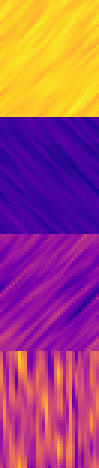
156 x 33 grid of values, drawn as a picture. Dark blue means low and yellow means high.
It is made of 4 by 1 panels. Panel 1,1: very high, slanting up to the right, faint in contrast. Panel 2,1: very low, slanting down to the right, faint in contrast. Panel 3,1: low, slanting up to the right. Panel 4,1: middling, streaked downward, strong in contrast.
